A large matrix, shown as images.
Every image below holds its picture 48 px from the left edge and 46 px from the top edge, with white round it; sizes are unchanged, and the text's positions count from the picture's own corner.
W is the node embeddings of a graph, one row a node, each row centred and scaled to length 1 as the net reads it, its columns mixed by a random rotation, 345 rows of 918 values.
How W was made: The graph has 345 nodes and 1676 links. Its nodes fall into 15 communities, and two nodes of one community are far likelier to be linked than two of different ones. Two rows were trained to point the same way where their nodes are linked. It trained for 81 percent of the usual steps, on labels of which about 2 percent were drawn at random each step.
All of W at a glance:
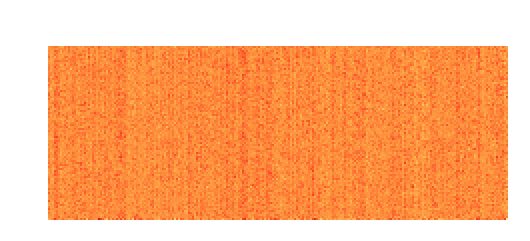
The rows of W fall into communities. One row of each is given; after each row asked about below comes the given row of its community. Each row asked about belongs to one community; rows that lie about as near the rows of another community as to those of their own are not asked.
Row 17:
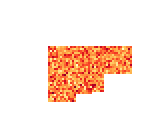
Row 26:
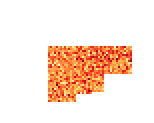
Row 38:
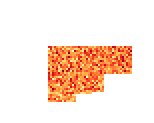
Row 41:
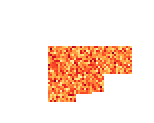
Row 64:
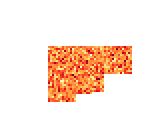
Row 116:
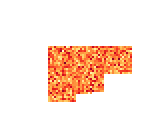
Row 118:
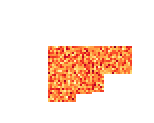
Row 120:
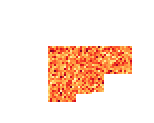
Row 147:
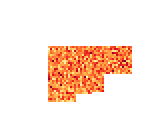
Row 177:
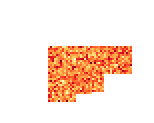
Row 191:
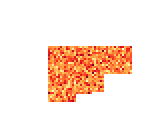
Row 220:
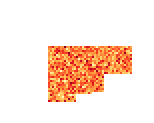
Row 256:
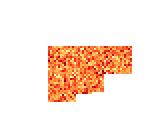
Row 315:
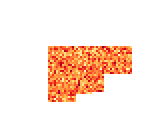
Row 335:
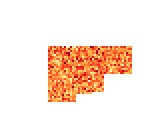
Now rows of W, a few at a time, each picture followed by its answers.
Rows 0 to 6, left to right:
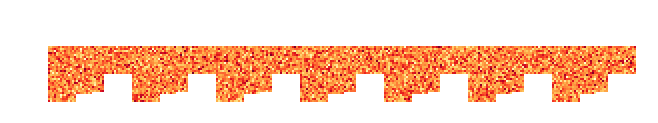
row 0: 147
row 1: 26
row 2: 147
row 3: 64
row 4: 17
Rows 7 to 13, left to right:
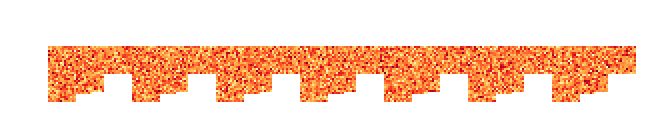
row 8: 38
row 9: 191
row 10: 41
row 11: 177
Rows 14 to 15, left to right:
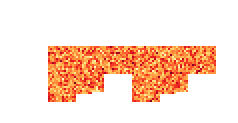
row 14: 147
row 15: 38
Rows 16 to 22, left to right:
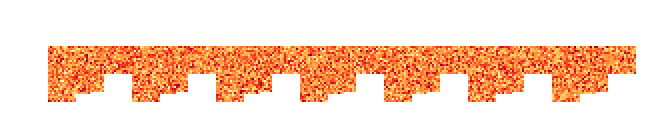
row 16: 177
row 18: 38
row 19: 26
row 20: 38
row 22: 64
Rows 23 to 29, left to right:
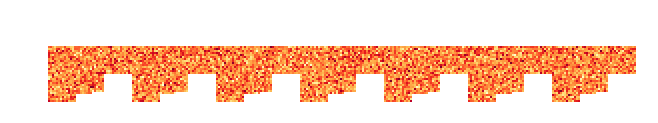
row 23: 38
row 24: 120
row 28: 177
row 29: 177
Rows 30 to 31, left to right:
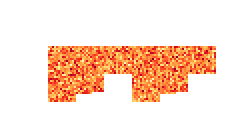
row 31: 64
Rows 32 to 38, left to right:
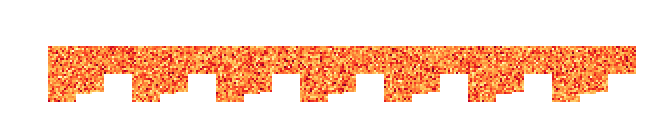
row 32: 335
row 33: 177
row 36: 64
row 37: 41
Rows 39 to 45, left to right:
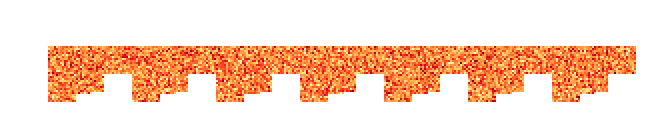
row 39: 118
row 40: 191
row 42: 315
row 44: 220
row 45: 191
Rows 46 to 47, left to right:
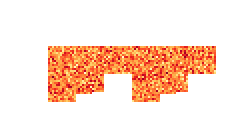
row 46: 116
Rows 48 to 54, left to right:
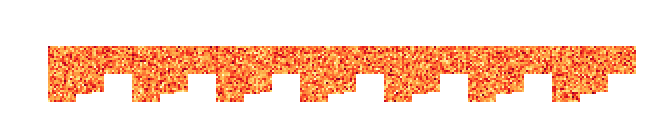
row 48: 256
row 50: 220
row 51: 335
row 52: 335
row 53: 26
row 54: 118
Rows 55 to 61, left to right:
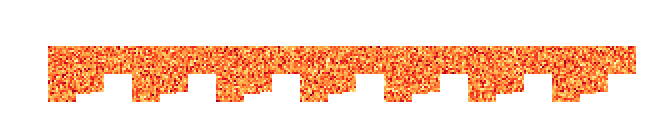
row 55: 120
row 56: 147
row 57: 26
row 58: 120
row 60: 315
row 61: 64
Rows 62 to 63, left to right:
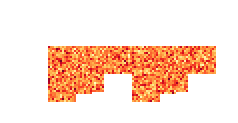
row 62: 64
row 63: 177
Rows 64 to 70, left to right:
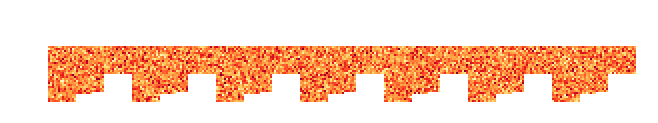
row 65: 147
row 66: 335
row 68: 315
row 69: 335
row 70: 26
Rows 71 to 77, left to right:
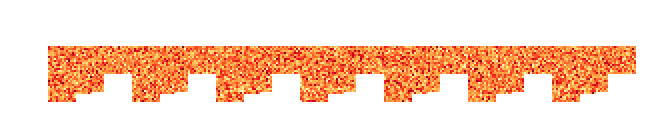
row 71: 120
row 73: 191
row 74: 191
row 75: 120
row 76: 17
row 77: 38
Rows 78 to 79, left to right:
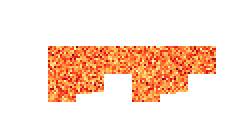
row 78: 256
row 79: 335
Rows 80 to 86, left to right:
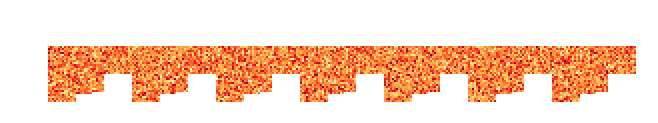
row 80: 177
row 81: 116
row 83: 116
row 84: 64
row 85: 256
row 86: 64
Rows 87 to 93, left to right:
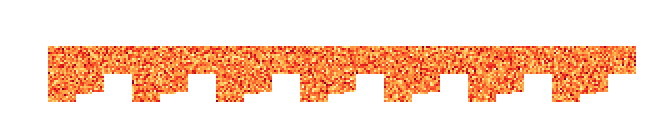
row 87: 177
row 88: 120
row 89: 177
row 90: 38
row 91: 64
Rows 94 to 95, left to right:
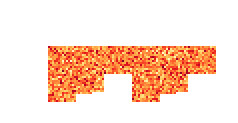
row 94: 38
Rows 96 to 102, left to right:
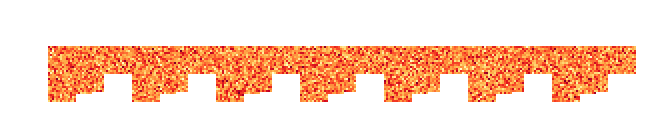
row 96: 315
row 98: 315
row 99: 177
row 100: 120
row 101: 17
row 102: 335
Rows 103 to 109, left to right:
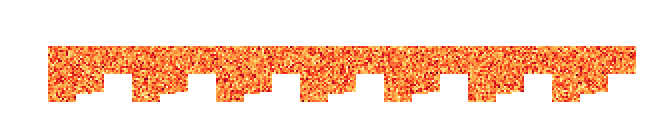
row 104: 220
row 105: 315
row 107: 38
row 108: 147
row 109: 191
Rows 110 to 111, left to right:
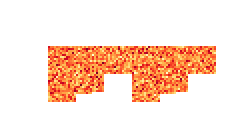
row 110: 120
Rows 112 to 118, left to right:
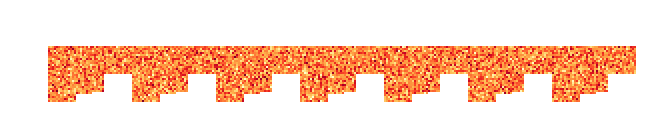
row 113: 335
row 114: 41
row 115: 147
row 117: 120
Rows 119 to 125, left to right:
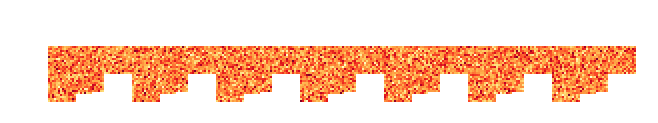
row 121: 315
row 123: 256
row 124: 26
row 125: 220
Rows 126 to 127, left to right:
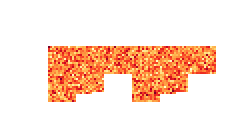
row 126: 220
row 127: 315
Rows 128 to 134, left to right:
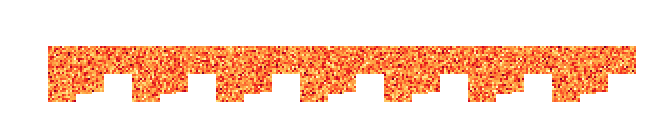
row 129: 147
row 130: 256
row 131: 335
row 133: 41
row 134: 315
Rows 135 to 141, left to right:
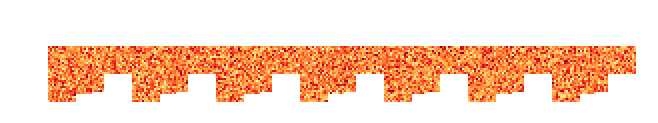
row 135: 315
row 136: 335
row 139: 177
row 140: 64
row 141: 64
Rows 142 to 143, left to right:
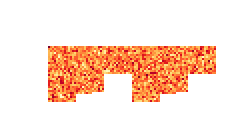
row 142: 220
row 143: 41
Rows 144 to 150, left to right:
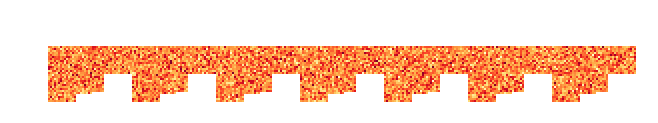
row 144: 191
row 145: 64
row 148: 38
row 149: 256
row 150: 118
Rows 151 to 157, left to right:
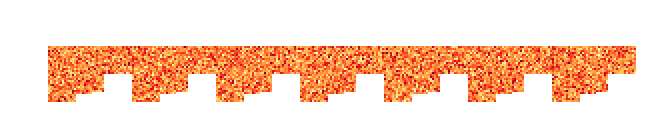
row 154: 118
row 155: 147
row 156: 41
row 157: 116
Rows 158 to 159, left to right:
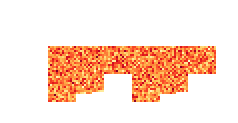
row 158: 38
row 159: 26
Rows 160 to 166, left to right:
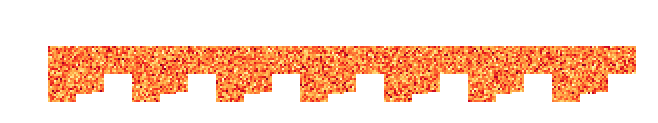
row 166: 17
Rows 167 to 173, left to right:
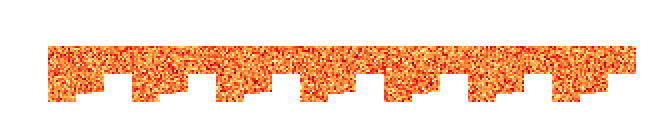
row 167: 118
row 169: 335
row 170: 335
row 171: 38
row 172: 17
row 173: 256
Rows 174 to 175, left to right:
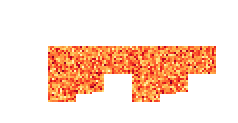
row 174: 38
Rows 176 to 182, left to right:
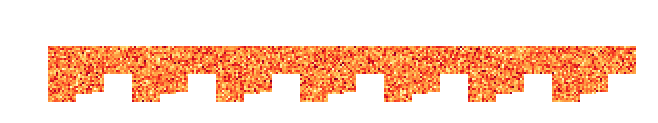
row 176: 147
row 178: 17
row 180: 26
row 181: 147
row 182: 177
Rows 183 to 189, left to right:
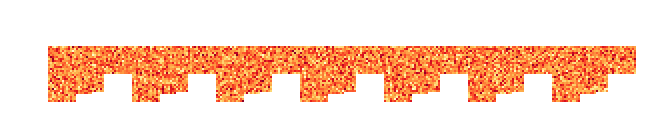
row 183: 256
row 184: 116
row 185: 177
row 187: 17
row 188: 120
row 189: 191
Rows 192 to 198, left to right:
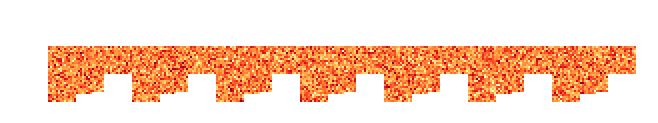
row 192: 26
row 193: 335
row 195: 147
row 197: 335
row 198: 177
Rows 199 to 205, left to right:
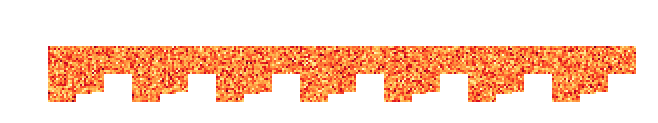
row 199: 191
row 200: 191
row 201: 64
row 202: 26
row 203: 118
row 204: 116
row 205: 118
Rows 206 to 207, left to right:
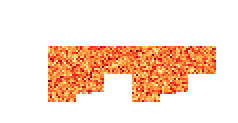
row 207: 256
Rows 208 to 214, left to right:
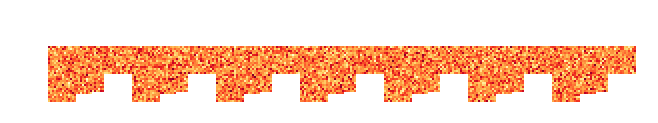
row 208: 315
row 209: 177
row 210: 116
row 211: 116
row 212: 177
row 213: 17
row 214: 41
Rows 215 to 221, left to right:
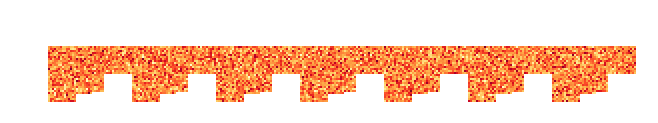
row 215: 191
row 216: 191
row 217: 256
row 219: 315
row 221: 177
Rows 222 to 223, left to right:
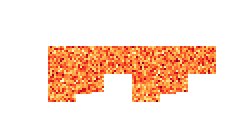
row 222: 177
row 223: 220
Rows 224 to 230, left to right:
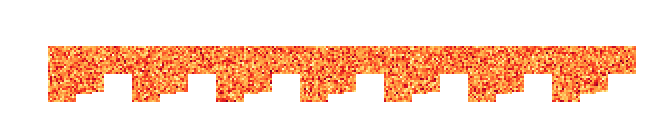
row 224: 41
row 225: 64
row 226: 120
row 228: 335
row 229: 177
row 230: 38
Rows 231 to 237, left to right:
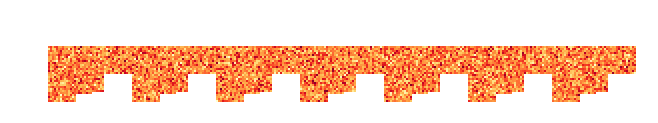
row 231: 41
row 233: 256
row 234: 120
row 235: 26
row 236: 335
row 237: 17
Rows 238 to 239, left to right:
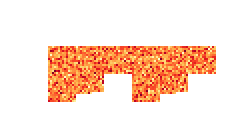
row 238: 335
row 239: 26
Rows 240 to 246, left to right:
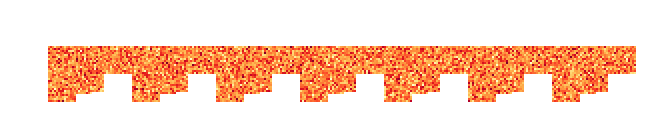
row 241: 118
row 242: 315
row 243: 147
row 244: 120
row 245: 64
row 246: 120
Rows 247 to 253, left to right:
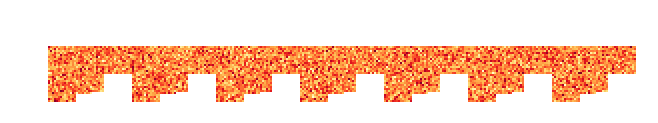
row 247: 120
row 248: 41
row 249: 147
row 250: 64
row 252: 191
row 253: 116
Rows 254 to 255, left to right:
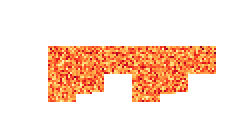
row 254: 147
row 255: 256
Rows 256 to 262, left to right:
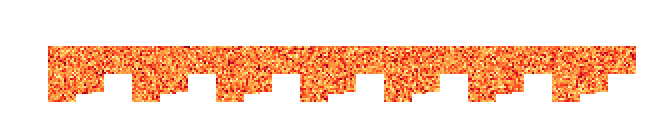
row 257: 17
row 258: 64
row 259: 118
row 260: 120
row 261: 118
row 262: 191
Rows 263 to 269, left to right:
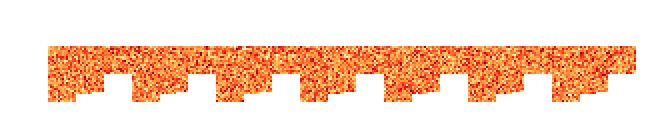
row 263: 17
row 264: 315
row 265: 177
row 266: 315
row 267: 116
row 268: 116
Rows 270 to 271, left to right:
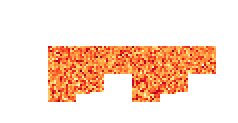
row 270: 120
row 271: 64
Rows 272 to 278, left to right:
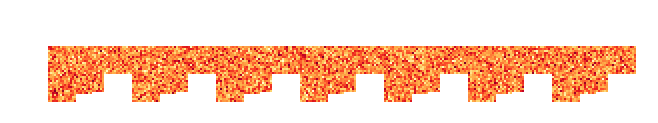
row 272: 41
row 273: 17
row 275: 256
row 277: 147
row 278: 38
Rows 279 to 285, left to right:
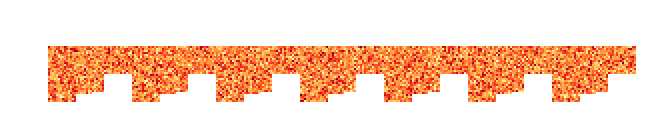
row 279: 220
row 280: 177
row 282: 38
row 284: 116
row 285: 220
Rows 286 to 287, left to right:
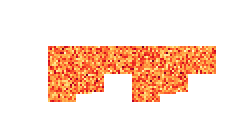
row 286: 315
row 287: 147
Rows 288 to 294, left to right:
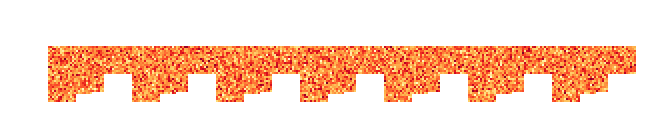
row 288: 191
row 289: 17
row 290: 256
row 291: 335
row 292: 315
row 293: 26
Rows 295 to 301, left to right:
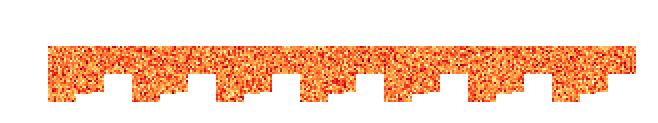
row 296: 335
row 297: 147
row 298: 38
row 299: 147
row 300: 120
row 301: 220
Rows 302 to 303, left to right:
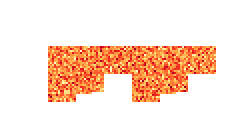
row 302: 26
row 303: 315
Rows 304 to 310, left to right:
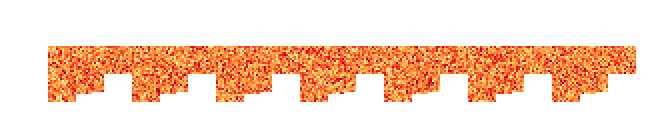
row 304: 147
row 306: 64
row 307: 335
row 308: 38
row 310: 26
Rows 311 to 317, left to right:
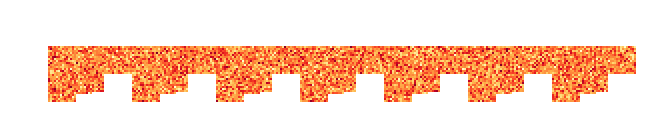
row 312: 191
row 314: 191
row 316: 120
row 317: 64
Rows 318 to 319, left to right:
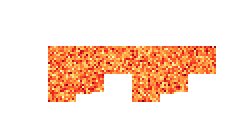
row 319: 256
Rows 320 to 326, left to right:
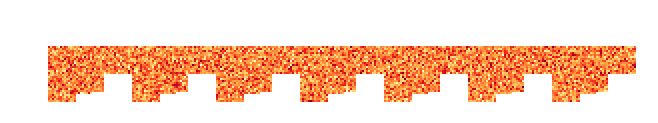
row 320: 315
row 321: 38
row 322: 315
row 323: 191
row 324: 17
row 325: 147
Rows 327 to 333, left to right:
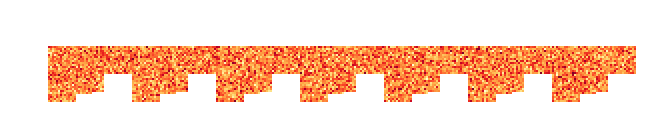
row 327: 26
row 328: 17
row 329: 120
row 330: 118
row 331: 177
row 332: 26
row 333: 41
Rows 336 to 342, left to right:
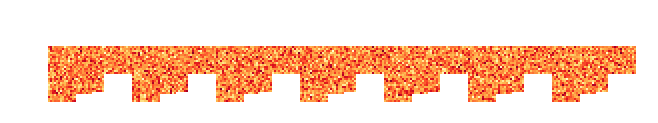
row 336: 41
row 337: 147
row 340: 315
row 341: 116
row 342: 116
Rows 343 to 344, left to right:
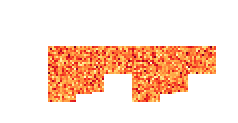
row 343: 41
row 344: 256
